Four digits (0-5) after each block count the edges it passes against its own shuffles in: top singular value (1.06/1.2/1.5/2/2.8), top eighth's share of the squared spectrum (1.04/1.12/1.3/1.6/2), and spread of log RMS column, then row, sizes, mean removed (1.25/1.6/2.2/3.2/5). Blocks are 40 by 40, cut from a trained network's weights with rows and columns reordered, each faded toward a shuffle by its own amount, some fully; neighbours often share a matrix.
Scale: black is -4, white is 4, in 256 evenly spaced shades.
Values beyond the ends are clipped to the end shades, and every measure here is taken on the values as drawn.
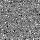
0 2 0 0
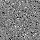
0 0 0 0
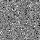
1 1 0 0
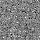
0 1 0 0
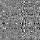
3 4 2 1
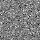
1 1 0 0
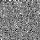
2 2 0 1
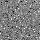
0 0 0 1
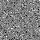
0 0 0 0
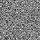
2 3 1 0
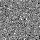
0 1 0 0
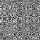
3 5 2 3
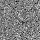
0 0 0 0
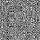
3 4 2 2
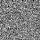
1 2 0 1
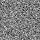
0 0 0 0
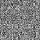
3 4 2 1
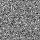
0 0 0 0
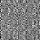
4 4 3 1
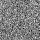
1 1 0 0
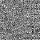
3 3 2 0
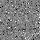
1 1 1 0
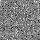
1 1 0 0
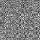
3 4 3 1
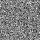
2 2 0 0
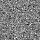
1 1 0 0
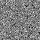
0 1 0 0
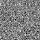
2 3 1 1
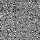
1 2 2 0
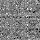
2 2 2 0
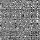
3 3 2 0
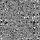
2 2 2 0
